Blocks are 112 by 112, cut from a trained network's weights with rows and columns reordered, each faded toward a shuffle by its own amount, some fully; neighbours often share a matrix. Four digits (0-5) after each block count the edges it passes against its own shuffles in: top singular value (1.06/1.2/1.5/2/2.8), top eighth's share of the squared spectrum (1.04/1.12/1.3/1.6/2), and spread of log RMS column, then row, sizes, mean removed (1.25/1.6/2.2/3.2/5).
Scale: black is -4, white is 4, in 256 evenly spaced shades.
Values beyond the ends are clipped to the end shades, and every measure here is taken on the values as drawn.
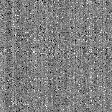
3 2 0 2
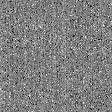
2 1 0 1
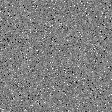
0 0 0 0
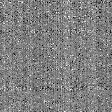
3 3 0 3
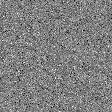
0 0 0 0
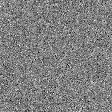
2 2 0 0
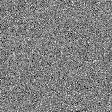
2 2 1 0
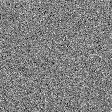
0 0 0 0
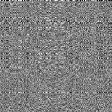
5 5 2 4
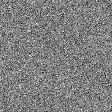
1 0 0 0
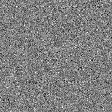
3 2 0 1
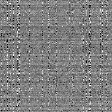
4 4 4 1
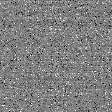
2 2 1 0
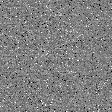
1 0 0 0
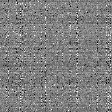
4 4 3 0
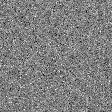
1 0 0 0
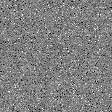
1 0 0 0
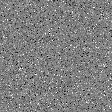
0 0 0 0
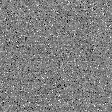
1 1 0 0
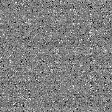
2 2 2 0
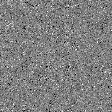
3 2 1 2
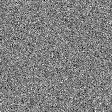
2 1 0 0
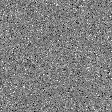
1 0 0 0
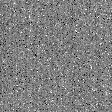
2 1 0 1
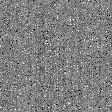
2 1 0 1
